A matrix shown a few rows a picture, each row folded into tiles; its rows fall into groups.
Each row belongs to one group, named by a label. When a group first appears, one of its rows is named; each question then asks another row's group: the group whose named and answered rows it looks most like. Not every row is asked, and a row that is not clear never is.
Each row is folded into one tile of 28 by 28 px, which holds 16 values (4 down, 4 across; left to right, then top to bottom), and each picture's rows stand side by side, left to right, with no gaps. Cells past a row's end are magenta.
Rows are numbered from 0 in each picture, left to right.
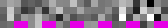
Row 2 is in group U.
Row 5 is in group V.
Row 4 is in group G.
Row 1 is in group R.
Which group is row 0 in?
G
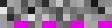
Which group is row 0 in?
U
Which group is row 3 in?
R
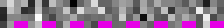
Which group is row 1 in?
R
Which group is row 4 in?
G
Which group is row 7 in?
V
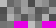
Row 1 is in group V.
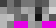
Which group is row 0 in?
R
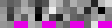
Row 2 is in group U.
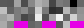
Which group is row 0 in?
V
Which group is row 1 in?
G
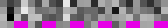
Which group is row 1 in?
V
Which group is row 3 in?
R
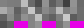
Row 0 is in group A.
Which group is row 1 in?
V
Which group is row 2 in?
V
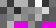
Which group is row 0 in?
R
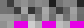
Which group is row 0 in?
R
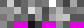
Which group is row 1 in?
A
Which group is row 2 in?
V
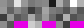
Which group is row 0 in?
U
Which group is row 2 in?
U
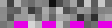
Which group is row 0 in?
R
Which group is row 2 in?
V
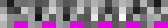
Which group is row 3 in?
G
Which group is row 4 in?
G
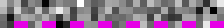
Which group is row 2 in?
A
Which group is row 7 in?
R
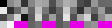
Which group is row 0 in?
V
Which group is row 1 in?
G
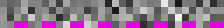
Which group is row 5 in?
A
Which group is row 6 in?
V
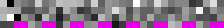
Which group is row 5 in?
U
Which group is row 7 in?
U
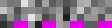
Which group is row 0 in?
A
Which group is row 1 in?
V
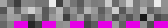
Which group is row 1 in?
A
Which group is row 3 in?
A
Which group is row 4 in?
U
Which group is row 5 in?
U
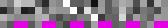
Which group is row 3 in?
V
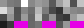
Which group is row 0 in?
A
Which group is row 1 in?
G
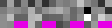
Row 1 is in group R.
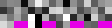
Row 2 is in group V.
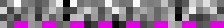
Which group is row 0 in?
U
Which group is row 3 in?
A
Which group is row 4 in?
A
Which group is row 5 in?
A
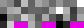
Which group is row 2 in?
A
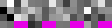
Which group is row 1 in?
A
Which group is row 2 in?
V
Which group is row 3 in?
U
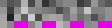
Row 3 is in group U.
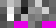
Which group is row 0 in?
G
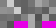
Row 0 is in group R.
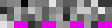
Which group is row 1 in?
A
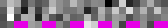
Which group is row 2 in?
U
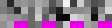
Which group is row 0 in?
R
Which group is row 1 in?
G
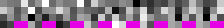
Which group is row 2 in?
A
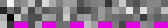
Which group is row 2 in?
G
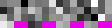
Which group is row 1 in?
A
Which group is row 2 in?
V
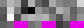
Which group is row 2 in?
A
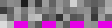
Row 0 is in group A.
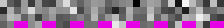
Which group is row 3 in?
G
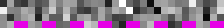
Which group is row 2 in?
G
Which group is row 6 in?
A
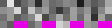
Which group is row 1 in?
V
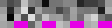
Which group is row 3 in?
R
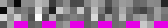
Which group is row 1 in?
G
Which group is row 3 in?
G
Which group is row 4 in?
G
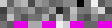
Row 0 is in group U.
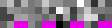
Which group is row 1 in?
U
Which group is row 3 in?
V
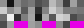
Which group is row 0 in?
V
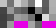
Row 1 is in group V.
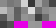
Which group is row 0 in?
A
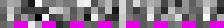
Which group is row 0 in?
G
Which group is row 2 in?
A
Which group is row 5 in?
G
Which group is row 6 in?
V
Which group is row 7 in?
G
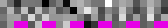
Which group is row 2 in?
R
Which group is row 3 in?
A
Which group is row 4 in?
G
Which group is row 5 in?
G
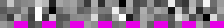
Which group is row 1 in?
G
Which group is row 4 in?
V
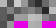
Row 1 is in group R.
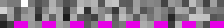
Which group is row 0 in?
A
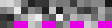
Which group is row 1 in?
R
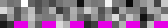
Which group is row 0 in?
A
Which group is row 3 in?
A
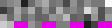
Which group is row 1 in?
U
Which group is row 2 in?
V
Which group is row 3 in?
A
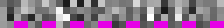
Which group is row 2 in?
V
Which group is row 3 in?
R
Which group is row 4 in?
A
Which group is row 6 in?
G
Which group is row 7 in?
A
